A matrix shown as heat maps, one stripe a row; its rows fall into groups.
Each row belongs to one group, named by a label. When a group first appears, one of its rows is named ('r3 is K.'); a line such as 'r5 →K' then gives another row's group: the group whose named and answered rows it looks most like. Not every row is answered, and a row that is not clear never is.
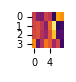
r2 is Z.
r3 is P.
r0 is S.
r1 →Z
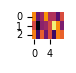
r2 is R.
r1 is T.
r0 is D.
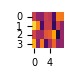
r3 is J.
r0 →S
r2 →Z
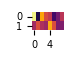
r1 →Z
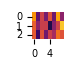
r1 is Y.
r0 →R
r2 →R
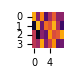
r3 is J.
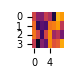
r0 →S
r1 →T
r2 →P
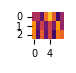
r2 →R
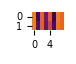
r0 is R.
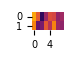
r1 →D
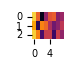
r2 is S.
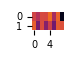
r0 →P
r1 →R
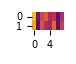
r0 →D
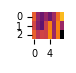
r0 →Y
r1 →P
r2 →P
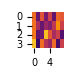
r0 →R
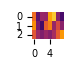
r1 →P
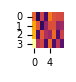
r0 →T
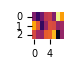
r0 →S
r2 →Z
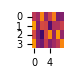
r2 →P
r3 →Y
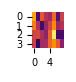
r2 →Z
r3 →T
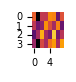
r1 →P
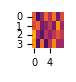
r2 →Y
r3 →J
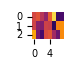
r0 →Z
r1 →S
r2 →D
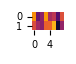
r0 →D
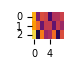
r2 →J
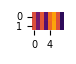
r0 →T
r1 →T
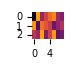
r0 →Z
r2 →J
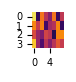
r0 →J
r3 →Y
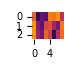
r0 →T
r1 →D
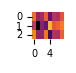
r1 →T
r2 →Y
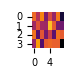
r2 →R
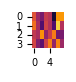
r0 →S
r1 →S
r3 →P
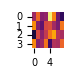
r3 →Y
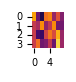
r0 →P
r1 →J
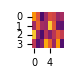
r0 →D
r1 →Z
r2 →Y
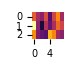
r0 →Y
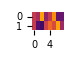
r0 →J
